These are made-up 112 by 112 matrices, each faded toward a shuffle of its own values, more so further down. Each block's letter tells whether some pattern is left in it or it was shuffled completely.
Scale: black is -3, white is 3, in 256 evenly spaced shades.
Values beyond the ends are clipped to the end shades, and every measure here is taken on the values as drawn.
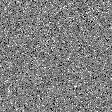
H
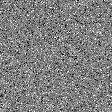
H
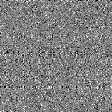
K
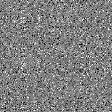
K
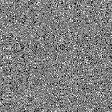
K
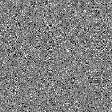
K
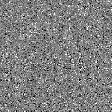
K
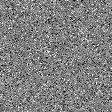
H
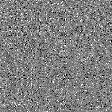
K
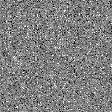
K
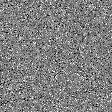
H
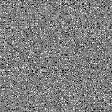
K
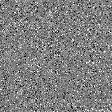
K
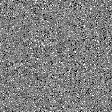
K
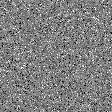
H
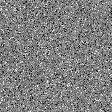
H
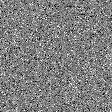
H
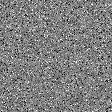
H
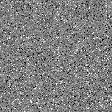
K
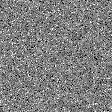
H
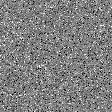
H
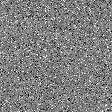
H
